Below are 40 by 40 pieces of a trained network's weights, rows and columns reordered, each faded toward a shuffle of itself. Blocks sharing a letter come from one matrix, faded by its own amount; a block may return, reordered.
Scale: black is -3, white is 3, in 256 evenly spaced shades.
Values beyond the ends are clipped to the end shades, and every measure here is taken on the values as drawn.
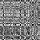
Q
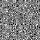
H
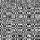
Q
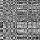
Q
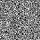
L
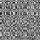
Q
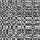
Q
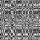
Q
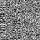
L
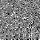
H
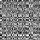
Q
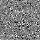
H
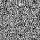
L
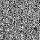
L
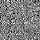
H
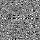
H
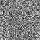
L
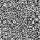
L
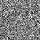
L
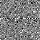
H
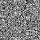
L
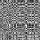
Q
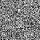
L
